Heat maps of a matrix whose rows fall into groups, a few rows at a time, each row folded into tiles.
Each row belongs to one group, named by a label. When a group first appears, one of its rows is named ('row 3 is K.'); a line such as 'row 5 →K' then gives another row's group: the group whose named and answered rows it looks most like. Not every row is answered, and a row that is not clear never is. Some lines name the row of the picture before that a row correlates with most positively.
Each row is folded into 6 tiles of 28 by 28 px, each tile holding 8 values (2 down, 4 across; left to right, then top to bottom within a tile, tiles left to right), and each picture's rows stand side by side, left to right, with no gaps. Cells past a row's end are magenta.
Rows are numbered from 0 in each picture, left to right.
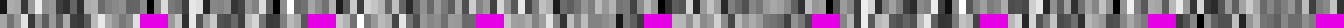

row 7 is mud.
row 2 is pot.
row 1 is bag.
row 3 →pot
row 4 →pot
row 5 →bag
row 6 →bag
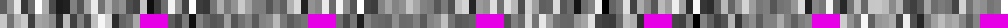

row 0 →pot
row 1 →mud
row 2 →mud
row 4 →mud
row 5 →pot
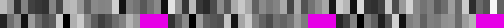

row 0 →mud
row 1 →mud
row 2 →mud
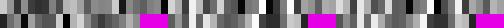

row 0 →mud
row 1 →bag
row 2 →bag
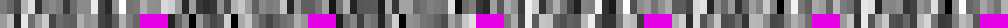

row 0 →bag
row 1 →mud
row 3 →bag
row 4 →bag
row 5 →bag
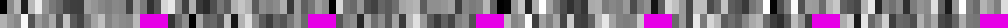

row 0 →pot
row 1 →mud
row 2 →mud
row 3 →pot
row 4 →bag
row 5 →bag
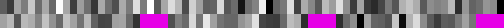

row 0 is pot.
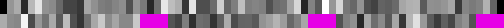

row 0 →pot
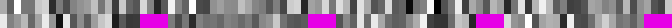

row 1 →mud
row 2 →bag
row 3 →pot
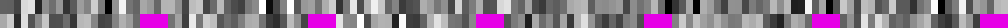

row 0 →bag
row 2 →pot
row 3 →mud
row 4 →pot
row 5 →bag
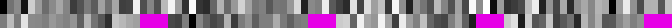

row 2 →pot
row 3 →bag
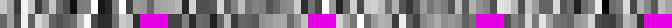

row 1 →mud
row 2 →pot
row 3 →bag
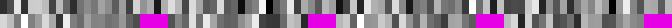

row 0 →pot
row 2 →pot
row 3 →bag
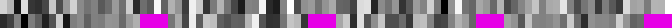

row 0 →mud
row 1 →bag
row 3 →pot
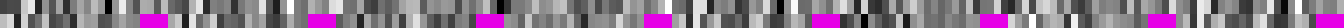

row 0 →bag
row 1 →bag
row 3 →pot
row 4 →bag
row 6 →pot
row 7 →bag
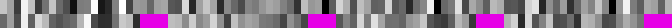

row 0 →bag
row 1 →pot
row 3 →bag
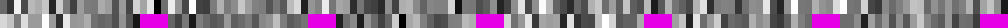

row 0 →pot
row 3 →pot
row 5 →mud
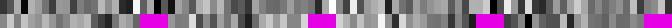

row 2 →pot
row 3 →mud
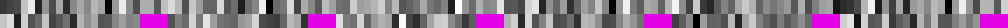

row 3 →bag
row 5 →bag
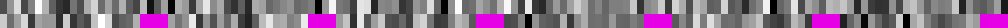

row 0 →pot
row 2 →bag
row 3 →mud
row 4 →bag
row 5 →mud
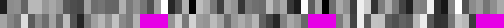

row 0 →pot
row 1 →pot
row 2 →bag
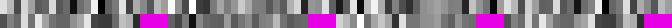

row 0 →bag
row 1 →mud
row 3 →bag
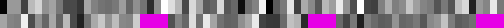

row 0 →pot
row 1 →bag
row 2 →mud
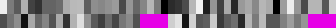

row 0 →mud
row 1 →bag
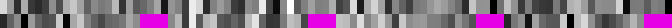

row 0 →mud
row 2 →pot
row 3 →mud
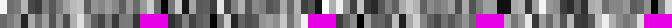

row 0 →mud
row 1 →mud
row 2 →mud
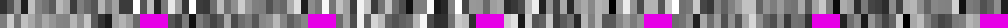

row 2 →bag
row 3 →bag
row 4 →mud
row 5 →mud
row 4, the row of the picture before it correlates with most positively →0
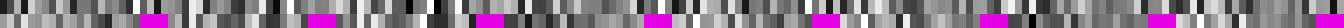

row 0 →pot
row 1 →bag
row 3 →mud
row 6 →mud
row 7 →pot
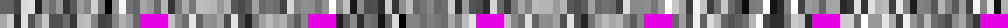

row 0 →bag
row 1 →pot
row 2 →mud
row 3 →pot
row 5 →pot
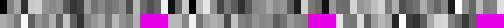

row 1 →pot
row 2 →pot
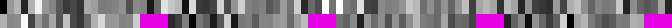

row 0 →pot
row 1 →mud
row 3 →mud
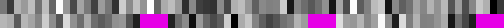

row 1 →mud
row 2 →pot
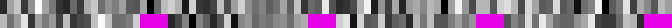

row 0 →pot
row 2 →bag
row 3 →bag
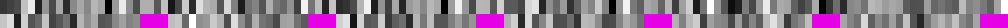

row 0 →bag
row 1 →pot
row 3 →bag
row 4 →pot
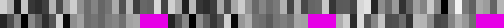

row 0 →mud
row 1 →mud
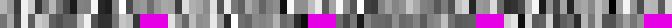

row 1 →pot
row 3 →bag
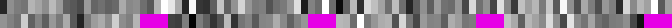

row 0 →pot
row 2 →pot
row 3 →pot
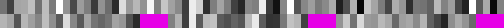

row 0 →pot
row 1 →bag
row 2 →pot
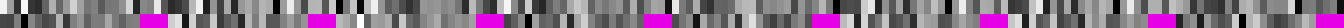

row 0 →mud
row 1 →bag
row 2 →pot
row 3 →mud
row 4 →mud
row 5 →bag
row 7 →mud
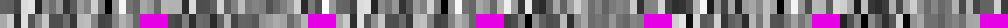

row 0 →bag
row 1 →mud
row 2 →bag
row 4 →bag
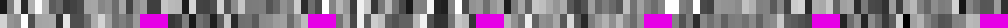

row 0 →pot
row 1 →mud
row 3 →pot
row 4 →mud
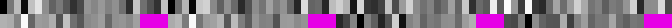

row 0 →pot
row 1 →pot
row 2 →mud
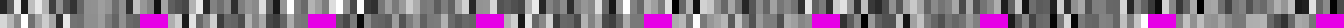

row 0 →pot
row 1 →bag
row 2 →mud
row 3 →bag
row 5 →mud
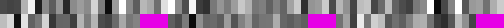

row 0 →bag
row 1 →mud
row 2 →bag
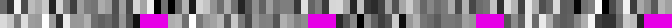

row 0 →pot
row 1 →pot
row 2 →mud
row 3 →bag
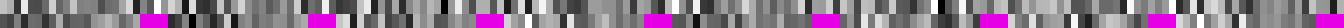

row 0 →mud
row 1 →mud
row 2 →bag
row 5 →bag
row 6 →pot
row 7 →pot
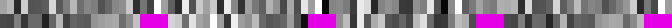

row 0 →mud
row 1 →pot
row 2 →bag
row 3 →mud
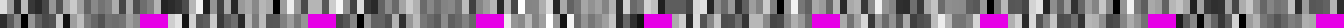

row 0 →mud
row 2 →mud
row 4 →bag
